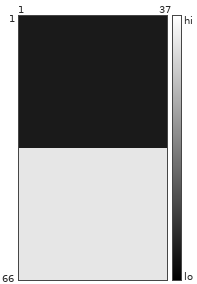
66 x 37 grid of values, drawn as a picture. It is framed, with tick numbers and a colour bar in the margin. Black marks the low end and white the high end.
It is made of 2 by 1 panels. Panel 1,1: very low, flat. Panel 2,1: very high, flat.
